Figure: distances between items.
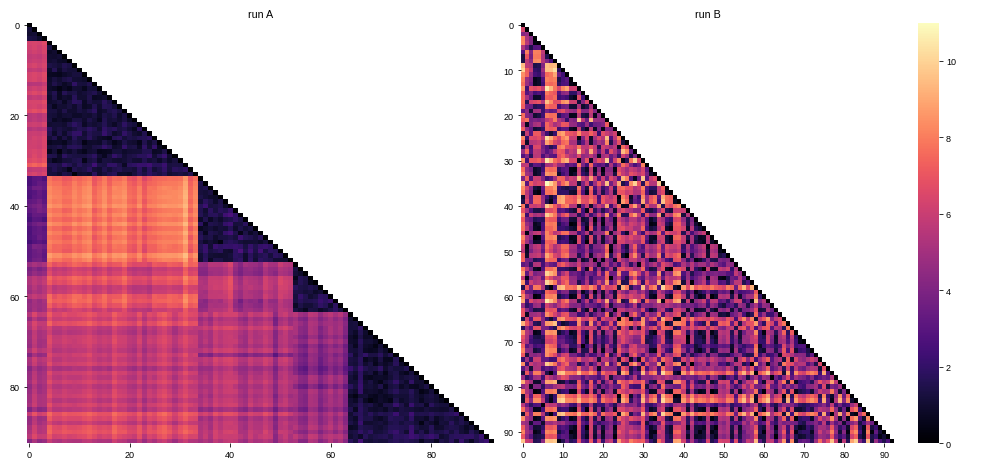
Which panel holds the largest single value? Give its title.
run B
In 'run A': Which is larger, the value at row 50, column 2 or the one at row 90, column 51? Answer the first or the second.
the second
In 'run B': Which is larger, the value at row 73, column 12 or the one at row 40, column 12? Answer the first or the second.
the second
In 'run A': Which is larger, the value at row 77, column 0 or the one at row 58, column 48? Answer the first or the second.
the second
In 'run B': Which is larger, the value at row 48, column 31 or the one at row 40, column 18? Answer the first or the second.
the second
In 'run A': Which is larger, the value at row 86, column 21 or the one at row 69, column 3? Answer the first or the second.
the first
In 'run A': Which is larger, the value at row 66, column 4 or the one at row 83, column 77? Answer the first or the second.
the first
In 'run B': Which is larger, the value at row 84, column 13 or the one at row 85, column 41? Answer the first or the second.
the first
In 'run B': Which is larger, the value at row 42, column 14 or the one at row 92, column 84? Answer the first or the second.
the second
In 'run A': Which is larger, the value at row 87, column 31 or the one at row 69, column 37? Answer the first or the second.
the first
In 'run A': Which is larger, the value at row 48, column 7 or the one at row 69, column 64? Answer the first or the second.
the first
